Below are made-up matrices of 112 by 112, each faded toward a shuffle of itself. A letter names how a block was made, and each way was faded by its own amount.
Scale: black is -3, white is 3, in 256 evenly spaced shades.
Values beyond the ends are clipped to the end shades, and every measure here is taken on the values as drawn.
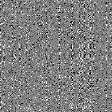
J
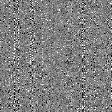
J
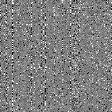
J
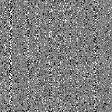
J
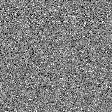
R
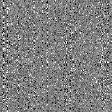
J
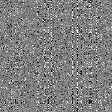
J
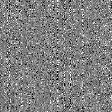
J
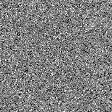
R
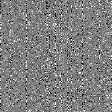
J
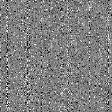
J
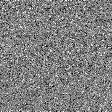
R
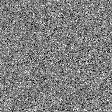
R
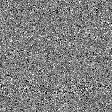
R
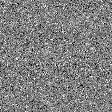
R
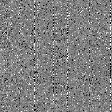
J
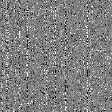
J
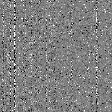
J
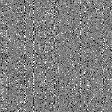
J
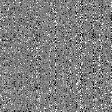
J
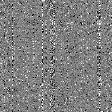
J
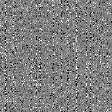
J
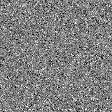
R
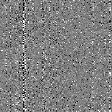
J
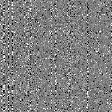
J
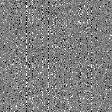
J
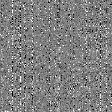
J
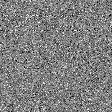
R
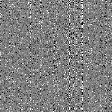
J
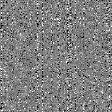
J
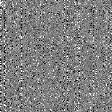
J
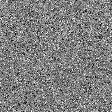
R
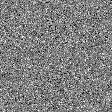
R
